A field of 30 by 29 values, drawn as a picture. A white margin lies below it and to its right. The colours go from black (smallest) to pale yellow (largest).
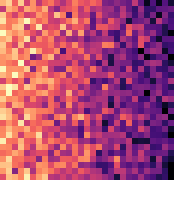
On average the colour sits 50% of the way up the scale. No single row or column stands out from its neighbours. The texture is fine-grained noise. The field climbs toward the left.
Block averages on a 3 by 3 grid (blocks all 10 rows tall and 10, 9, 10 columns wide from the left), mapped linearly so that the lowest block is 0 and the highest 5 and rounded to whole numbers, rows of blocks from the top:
5 3 0 | 5 2 0 | 5 2 0
